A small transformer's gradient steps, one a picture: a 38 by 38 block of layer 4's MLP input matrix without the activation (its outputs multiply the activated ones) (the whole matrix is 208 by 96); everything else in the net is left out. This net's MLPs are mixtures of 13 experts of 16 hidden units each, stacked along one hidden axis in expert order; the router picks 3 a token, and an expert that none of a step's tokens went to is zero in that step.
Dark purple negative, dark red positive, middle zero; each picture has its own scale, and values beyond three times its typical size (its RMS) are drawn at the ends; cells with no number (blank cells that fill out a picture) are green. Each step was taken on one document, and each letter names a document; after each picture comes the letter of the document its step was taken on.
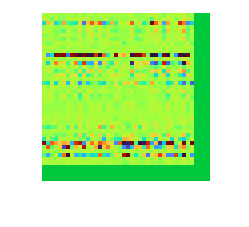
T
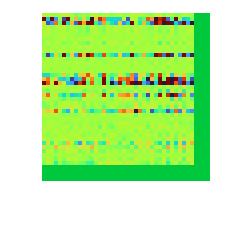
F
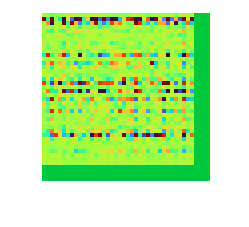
T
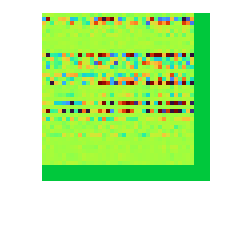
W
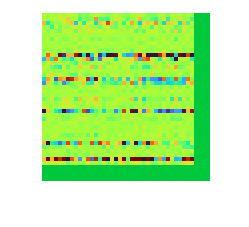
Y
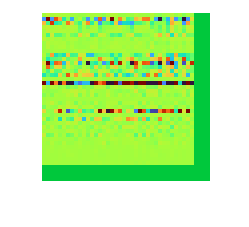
W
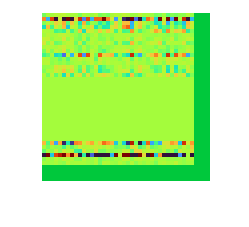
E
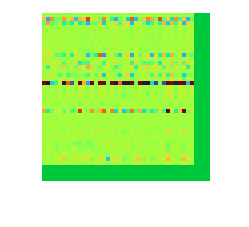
F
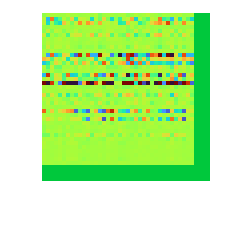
W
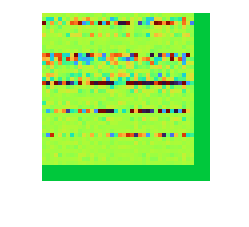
W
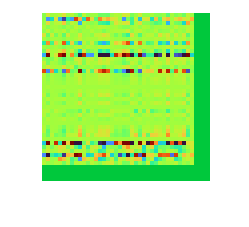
E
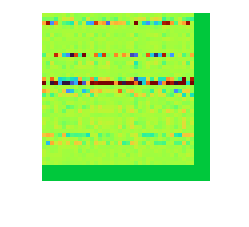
T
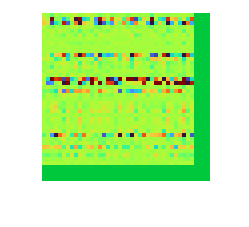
T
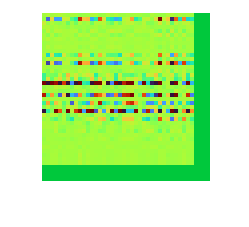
W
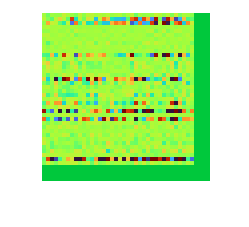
Y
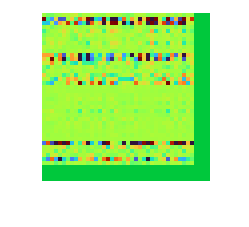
Y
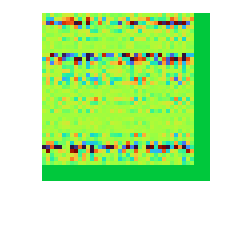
Y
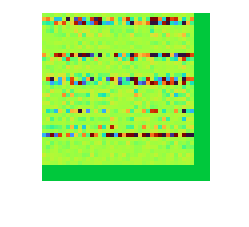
T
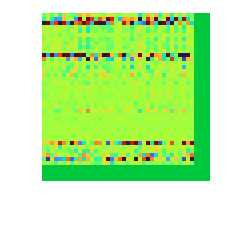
Y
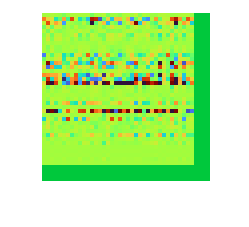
W
